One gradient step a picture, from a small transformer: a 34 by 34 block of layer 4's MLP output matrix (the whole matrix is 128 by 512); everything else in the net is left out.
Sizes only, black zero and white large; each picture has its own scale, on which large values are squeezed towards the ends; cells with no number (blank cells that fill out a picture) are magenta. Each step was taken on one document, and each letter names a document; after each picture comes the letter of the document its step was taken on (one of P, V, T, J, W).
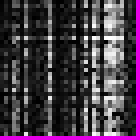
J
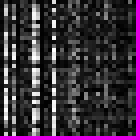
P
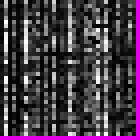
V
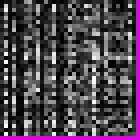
V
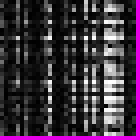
J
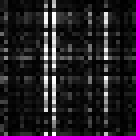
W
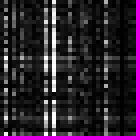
W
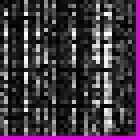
V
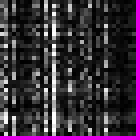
W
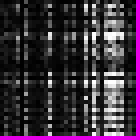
J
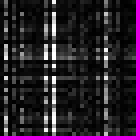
W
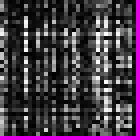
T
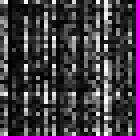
T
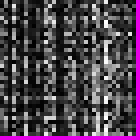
T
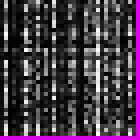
V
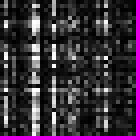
P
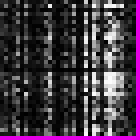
J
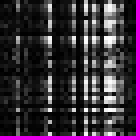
J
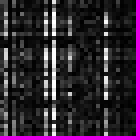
W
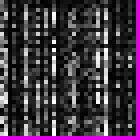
T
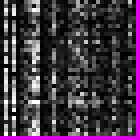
P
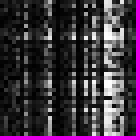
J
